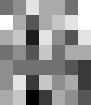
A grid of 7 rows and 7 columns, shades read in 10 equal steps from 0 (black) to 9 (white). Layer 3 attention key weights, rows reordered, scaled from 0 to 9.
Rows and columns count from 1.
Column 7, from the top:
9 9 8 6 2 2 3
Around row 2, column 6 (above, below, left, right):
4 3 7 9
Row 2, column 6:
8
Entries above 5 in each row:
4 6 4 3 0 3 3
